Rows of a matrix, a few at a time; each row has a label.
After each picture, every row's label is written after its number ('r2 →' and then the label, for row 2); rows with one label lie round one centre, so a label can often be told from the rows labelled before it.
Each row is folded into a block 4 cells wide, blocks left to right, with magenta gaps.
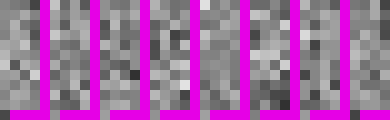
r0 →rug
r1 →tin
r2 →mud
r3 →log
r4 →tin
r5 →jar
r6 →tin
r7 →rug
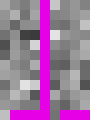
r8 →log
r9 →tin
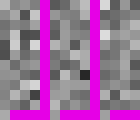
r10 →log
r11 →mud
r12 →tin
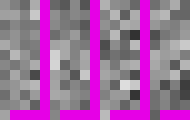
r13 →mud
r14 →rug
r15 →log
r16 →jar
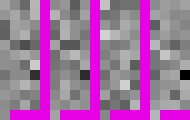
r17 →mud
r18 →mud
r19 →tin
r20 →mud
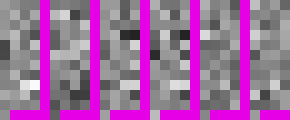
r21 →log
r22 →jar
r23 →log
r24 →log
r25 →tin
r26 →tin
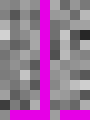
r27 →tin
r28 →log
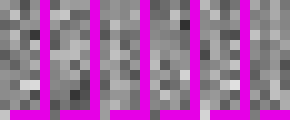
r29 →log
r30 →jar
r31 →mud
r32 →rug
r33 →log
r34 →tin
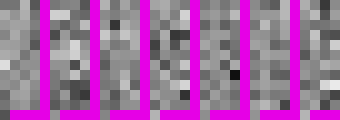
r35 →rug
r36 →jar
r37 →tin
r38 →log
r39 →mud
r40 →mud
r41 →log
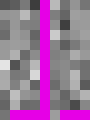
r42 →rug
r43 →tin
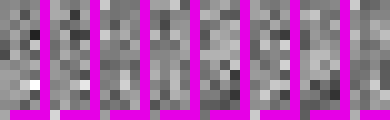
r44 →log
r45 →log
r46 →tin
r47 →tin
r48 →jar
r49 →log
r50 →jar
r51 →tin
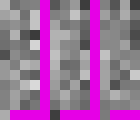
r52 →log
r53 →rug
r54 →rug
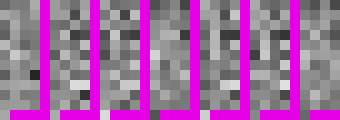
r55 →mud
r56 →log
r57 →log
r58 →rug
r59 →log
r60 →log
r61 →rug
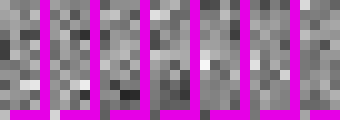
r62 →log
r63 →log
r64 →jar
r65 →jar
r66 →rug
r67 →rug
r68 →tin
